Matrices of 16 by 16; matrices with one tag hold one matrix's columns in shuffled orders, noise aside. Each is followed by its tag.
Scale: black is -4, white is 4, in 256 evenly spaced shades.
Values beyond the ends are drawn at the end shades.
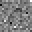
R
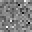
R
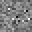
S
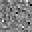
R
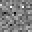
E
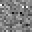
E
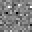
E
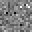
E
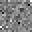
R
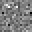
E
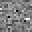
S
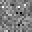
E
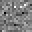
E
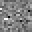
S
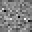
S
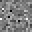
S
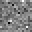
R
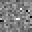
S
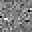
S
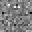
E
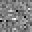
S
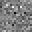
E
